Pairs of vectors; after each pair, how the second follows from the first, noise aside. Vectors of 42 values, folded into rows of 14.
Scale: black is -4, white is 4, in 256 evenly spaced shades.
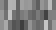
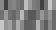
shuffled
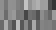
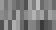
shuffled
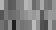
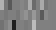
partly zeroed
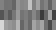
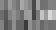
shuffled
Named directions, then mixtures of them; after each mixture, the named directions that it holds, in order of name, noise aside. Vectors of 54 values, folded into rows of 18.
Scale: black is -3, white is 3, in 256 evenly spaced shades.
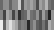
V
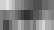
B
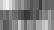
B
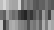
B, V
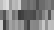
B, V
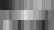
B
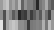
B, V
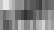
B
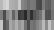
B, V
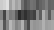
B, V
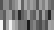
V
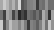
B, V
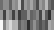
V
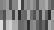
V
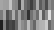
B, V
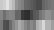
B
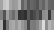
B, V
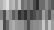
B, V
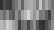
B, V
